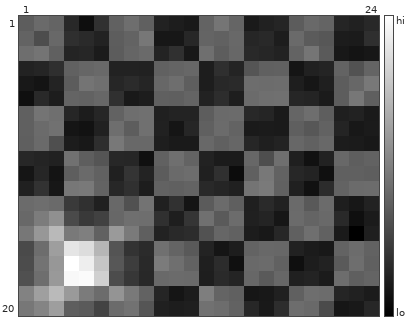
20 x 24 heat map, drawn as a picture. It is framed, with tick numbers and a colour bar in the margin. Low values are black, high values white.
Grain: checkered. Mirror symmetry: none. Bumps: one, in the bottom left. Ninth with the highest average: bottom left.
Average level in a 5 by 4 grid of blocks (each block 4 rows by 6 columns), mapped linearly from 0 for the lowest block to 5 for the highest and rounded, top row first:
0000
0000
0000
3100
5100
